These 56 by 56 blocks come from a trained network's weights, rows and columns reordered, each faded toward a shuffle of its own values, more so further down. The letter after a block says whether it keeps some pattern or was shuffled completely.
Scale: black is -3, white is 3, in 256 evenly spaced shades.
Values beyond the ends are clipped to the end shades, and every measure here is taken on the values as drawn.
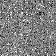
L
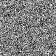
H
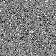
H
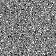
H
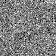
L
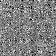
L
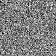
L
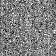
L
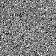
L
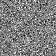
L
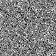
L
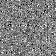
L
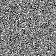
H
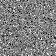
H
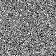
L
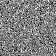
H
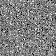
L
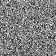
H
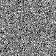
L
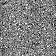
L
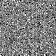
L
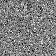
H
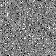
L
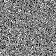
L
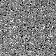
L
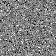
H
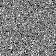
H
